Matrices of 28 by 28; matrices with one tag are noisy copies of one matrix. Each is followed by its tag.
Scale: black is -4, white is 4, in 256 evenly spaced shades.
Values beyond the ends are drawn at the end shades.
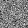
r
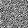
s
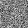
s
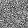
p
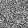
p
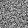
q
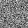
p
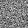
q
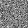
s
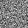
q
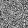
r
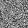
r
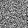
q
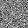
r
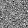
r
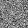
r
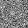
r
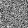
s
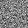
q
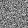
q
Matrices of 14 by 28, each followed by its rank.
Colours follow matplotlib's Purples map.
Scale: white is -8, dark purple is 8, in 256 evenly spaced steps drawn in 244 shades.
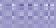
one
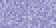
full rank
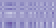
one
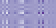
one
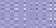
one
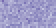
full rank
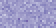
full rank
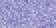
full rank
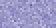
full rank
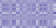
one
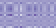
one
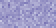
full rank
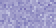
full rank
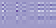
one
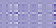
one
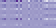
one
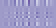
one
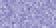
full rank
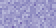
full rank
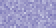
full rank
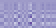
one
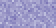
full rank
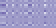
one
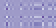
one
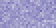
full rank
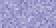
full rank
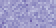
full rank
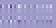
one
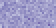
full rank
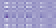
one
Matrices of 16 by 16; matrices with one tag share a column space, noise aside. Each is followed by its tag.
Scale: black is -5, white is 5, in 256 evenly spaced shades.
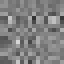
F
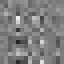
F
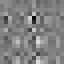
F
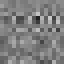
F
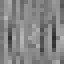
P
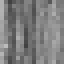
P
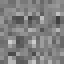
F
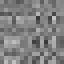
F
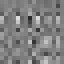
F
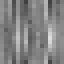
P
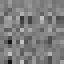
F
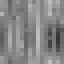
P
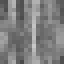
P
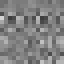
F
